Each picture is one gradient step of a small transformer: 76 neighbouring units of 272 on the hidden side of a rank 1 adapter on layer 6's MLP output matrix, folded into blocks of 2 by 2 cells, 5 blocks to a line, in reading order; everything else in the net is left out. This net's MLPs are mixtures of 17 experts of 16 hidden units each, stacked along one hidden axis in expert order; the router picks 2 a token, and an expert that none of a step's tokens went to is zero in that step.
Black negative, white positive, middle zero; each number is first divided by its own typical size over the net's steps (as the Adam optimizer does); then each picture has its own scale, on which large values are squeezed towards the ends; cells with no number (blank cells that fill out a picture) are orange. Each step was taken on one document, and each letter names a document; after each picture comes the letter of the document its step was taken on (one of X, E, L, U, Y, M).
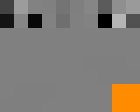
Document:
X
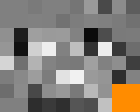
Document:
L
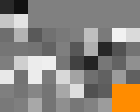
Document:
L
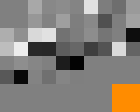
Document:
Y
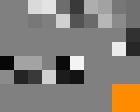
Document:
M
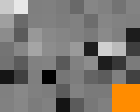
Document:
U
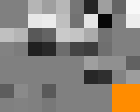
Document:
Y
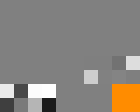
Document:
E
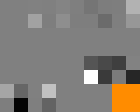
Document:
Y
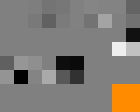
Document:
Y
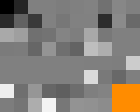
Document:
X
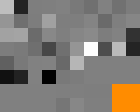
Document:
U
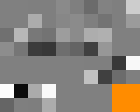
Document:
E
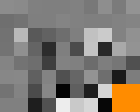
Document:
L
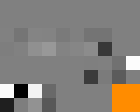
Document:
E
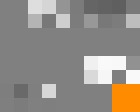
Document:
M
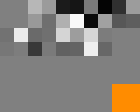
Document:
M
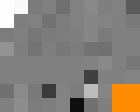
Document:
U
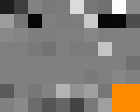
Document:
X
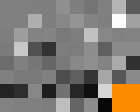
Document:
L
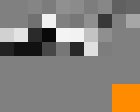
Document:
Y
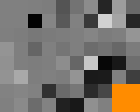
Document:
U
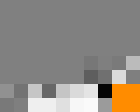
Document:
L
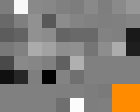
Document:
U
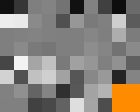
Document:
L
